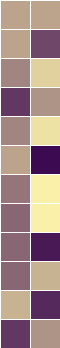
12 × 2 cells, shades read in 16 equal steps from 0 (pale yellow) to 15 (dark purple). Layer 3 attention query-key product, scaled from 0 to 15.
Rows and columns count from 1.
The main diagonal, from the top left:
5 11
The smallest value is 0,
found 2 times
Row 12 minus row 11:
8 -7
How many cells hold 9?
3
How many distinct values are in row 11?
2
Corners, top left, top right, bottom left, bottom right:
5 5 12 6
